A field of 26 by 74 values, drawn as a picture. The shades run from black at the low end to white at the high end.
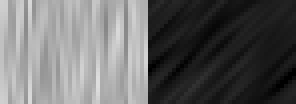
It is made of 1 by 2 panels. Panel 1,1: high, streaked downward. Panel 1,2: very low, slanting up to the right, faint in contrast.
